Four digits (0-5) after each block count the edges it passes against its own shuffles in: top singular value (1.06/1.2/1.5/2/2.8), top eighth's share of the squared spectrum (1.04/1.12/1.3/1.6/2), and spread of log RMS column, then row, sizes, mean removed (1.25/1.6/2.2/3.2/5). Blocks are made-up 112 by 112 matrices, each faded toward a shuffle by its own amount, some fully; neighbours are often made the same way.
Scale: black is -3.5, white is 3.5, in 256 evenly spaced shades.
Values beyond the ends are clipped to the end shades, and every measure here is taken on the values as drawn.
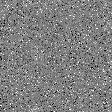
3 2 0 0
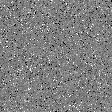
2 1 0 0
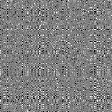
5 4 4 3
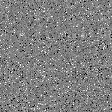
3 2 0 1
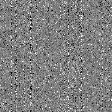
2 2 3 0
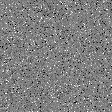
0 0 0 0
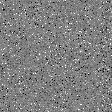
0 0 1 0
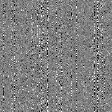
2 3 4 0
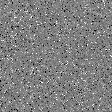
0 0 1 0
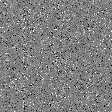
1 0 1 0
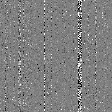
3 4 4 0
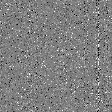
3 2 2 0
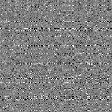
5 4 2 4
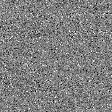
0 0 0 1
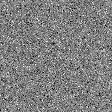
0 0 0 1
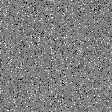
3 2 1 0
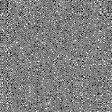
4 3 2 1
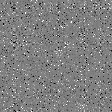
4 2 1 1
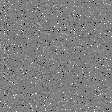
3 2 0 0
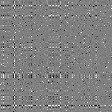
5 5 3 3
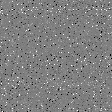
3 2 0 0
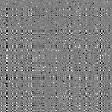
5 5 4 4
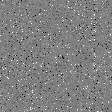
3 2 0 0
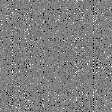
3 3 3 2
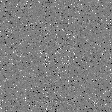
1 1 1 0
